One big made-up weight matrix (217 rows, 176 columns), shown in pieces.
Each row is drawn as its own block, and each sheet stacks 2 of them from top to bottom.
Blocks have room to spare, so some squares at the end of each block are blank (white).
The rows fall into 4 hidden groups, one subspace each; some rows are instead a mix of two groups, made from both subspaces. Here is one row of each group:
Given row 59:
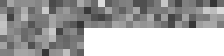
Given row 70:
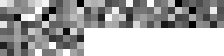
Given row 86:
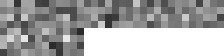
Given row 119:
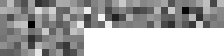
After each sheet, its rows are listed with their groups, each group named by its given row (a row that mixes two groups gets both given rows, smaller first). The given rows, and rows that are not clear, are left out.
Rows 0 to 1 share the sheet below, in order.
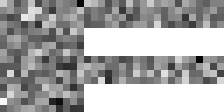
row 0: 70
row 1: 86
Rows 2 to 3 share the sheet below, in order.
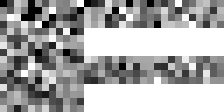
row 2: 70
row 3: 70
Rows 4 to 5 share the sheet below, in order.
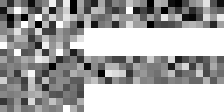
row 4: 59
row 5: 70 and 119
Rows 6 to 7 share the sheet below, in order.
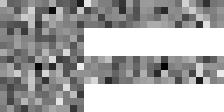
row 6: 70 and 119
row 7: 119
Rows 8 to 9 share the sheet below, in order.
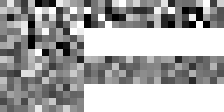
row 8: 119
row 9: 70
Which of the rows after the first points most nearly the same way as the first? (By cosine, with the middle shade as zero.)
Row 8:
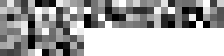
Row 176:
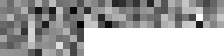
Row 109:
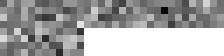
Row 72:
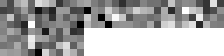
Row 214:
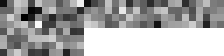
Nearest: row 109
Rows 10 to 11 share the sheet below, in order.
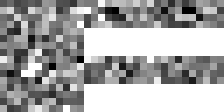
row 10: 119
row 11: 70
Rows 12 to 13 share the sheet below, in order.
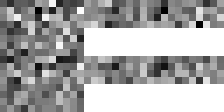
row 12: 119
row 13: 119
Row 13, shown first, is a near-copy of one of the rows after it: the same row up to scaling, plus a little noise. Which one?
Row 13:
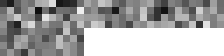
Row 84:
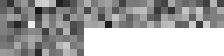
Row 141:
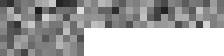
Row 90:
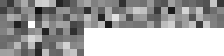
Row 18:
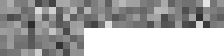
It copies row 141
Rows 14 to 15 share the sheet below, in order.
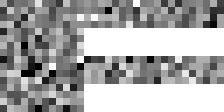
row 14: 59
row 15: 70
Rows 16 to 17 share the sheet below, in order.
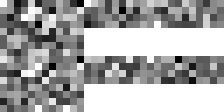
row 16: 70
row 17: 70
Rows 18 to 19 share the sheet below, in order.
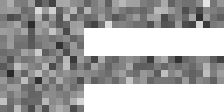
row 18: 119
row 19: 59
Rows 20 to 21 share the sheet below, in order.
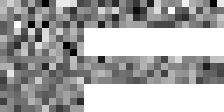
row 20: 119
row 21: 59
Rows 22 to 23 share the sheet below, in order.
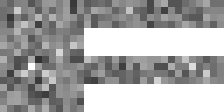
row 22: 59
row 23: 70
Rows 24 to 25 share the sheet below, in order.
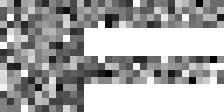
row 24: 86
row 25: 59
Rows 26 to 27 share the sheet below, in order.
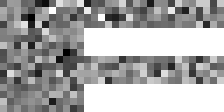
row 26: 70 and 119
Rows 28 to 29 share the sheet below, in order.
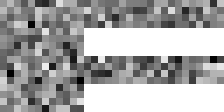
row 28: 119
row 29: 59
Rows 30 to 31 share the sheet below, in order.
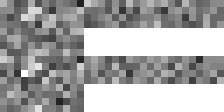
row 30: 70
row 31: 70 and 86
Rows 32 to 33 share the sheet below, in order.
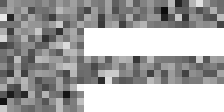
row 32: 86
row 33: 86
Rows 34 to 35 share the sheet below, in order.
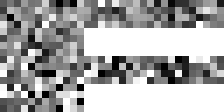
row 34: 59 and 119
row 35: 86
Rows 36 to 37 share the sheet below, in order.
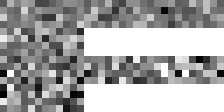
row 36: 86
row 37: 86
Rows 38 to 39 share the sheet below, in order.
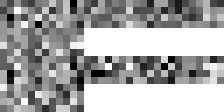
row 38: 59
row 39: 59
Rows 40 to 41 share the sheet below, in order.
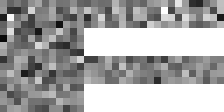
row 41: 70
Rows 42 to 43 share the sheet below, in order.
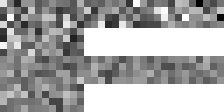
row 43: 86
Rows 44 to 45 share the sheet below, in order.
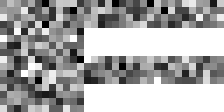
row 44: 86 and 119
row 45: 70
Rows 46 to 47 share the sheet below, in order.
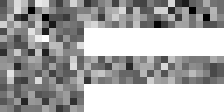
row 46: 70
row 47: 59
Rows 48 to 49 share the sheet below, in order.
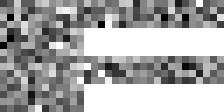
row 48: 86
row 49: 119
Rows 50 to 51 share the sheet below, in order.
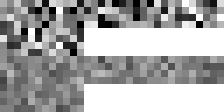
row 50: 119
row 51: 59
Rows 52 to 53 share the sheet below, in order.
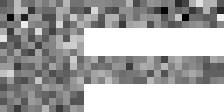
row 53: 59
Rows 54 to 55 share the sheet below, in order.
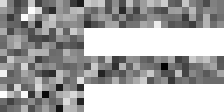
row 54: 70
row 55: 86
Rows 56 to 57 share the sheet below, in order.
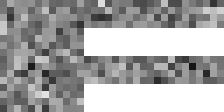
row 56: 59
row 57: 70
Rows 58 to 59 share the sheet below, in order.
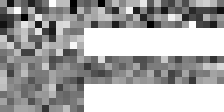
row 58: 59
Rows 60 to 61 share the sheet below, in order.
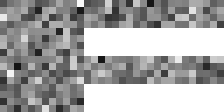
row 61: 59
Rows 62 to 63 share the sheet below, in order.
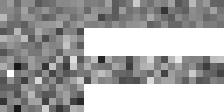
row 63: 59
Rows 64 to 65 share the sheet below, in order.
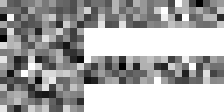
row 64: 86
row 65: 70
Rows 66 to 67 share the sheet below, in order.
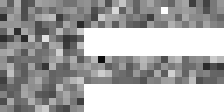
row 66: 86
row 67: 59
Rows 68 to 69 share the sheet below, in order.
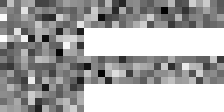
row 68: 86
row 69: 119
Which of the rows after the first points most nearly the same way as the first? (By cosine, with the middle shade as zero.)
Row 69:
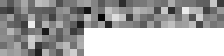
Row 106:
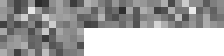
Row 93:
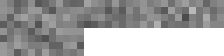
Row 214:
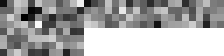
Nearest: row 214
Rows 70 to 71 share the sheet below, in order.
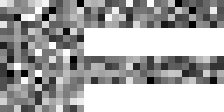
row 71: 59
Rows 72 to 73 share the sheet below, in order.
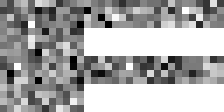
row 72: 119
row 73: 59
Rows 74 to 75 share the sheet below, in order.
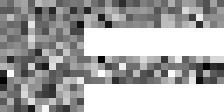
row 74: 119
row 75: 59
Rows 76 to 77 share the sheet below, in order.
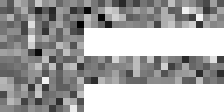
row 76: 119
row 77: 119
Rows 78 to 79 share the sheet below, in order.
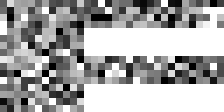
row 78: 59
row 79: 70
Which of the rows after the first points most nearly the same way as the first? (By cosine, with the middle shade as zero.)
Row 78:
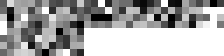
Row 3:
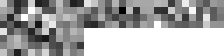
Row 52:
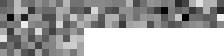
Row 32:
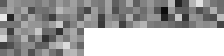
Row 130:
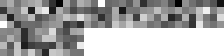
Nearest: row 130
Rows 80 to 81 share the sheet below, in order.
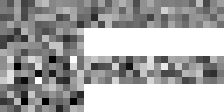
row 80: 86
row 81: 59
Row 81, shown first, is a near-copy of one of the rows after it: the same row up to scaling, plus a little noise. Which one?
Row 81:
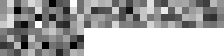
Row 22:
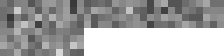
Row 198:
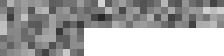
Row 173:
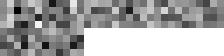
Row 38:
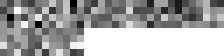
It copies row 173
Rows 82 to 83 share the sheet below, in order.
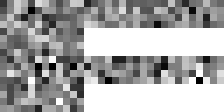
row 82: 70
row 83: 119
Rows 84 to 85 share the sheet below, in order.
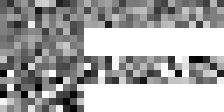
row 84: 119
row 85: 86
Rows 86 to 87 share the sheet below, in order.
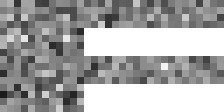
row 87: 86
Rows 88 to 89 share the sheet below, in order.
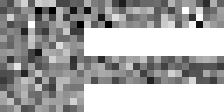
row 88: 119
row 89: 59
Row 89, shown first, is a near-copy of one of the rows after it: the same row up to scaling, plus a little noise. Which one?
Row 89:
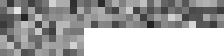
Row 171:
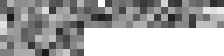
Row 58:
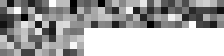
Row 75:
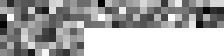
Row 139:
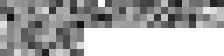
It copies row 58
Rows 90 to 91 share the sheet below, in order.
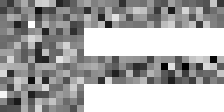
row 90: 119
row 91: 86 and 119
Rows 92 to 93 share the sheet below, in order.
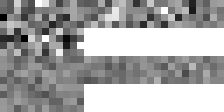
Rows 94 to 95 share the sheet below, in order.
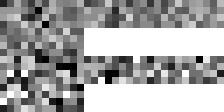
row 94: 70 and 119
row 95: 86
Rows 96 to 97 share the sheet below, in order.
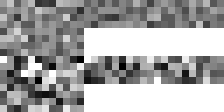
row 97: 70
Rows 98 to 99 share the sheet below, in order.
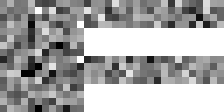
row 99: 70
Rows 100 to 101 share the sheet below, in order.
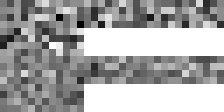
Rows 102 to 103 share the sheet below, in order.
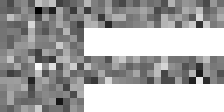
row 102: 119
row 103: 119
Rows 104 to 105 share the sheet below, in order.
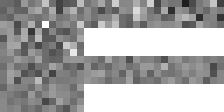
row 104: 119
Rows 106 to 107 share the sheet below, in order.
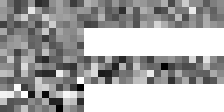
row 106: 70
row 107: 86
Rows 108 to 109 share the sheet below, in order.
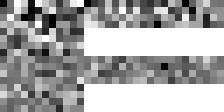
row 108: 70
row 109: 86
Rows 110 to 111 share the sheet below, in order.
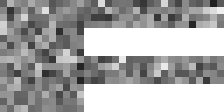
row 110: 59
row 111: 119
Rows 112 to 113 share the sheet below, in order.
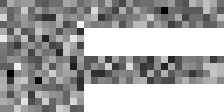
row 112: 86
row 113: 59
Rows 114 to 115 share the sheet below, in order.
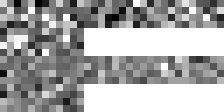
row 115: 86
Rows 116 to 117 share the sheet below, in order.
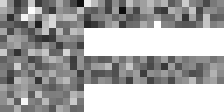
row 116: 70
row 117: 59
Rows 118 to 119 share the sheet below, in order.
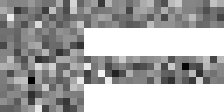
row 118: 59
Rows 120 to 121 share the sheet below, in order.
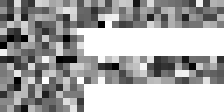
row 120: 86
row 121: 119
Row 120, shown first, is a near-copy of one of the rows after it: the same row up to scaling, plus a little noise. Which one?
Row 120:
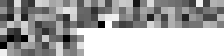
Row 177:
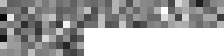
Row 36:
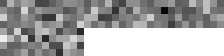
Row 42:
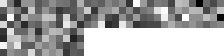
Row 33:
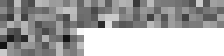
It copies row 33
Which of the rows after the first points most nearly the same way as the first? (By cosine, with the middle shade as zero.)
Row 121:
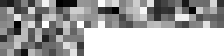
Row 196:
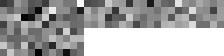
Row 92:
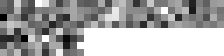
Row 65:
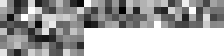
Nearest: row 65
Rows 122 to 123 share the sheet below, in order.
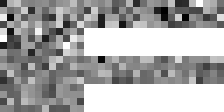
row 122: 86
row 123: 59
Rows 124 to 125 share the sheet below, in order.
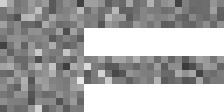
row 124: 70
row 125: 119
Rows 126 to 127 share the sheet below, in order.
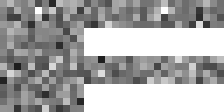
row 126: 119
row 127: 59 and 70
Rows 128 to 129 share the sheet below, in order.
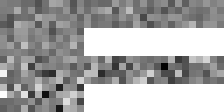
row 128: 59
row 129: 86
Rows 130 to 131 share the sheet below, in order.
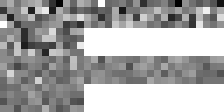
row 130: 59
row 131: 59
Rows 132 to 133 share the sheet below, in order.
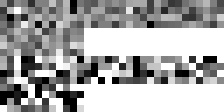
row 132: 59
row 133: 86 and 119
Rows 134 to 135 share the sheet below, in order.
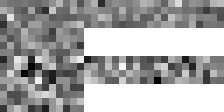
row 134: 59
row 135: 70
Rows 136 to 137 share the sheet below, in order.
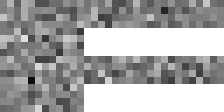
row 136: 86
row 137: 119
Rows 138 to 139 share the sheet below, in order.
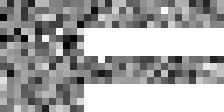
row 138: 86
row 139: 59
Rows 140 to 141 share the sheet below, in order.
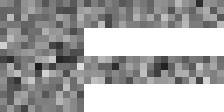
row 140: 86
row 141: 119
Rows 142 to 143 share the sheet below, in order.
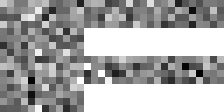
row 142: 70
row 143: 119
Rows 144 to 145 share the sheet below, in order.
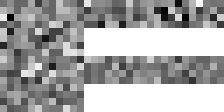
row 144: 70 and 86
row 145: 70
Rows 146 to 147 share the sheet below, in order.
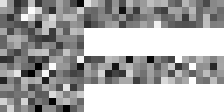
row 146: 70
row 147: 70
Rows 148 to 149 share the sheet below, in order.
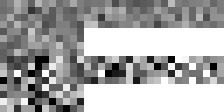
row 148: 70 and 119
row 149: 70
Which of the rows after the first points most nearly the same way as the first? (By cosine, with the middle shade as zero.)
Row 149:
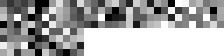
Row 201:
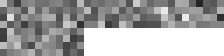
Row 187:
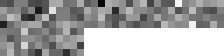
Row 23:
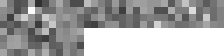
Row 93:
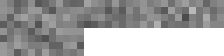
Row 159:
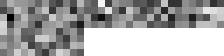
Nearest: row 187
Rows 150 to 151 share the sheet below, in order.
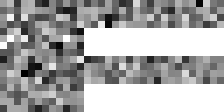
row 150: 86
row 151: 70
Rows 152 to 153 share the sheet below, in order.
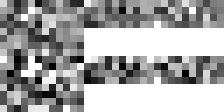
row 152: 70
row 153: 70
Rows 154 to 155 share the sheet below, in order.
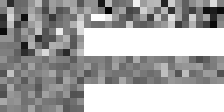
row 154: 59
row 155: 86
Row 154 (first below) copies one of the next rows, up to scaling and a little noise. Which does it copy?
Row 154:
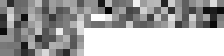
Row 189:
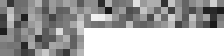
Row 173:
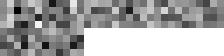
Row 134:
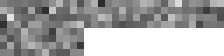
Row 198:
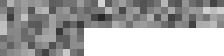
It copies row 189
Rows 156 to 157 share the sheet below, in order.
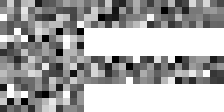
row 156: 86
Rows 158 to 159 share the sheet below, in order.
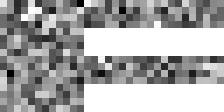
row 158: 70
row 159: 59
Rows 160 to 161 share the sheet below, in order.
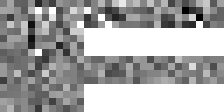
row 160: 119
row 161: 70
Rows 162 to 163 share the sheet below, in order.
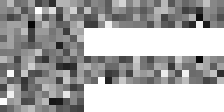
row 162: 119
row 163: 86
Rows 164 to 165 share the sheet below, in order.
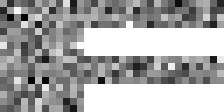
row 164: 59
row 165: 119
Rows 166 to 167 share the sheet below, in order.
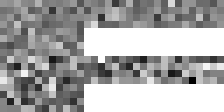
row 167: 59
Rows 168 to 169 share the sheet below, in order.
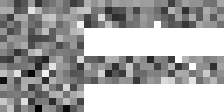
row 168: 70 and 119
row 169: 70
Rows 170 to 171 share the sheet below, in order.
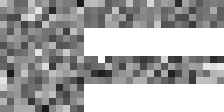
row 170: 70
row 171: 59
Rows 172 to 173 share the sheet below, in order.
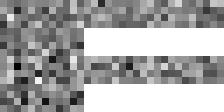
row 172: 59
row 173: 59
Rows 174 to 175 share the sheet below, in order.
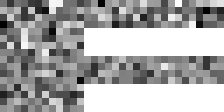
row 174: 59
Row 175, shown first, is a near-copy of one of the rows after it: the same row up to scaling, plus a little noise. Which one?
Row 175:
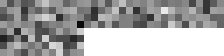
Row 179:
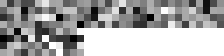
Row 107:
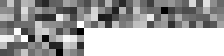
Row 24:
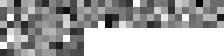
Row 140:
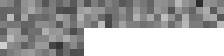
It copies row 179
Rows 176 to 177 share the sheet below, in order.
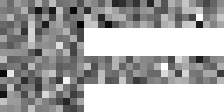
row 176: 119
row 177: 86
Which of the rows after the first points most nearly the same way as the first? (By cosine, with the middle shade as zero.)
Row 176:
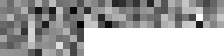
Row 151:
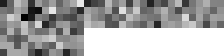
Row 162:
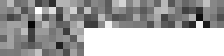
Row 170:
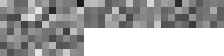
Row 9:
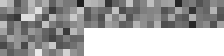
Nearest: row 151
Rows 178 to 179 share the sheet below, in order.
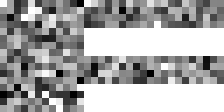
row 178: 70
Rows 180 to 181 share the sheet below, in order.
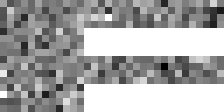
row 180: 59
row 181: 86
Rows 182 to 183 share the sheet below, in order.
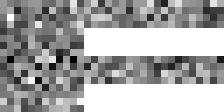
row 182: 59
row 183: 59 and 119
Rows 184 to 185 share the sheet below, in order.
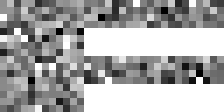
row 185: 119
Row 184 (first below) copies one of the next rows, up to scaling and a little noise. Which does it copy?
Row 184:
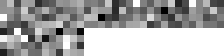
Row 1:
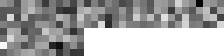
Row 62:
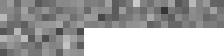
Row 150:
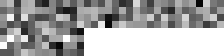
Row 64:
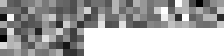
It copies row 62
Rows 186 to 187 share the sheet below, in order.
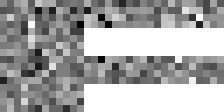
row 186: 119
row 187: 59 and 70
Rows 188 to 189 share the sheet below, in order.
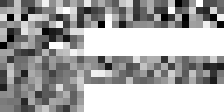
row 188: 86
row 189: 59
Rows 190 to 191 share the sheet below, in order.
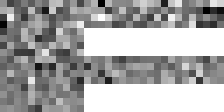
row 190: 59
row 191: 119
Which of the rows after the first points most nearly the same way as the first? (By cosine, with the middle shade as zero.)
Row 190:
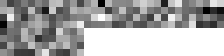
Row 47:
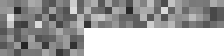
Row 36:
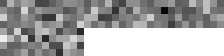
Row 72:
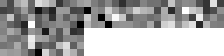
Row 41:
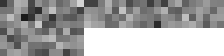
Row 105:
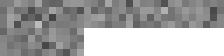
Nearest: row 47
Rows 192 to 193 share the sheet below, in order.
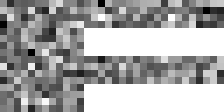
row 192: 59
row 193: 59
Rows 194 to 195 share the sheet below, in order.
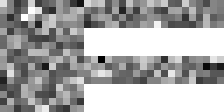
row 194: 70
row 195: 59
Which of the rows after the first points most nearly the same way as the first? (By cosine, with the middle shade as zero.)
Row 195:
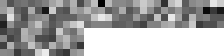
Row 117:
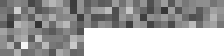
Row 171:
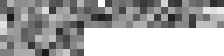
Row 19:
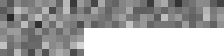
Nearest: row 117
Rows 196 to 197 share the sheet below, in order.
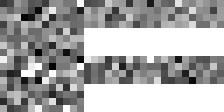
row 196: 70
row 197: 70
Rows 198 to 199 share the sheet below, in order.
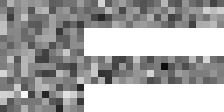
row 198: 59
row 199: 86
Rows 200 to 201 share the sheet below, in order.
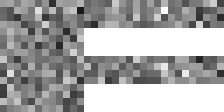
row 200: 119
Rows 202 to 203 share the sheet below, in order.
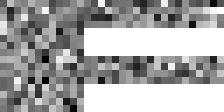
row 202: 59
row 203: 119
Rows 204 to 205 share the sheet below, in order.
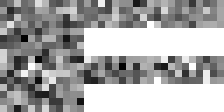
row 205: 70
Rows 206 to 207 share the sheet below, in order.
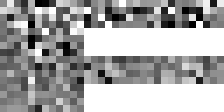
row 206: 119
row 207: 119
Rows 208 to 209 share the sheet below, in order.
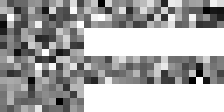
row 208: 59
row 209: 119
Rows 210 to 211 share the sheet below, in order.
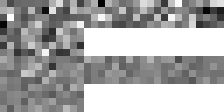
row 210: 59
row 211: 70
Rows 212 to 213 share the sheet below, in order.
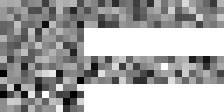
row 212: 119
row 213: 86
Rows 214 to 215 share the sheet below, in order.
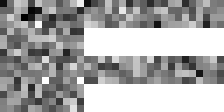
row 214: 70
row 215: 119
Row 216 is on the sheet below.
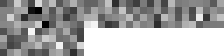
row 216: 70 and 119
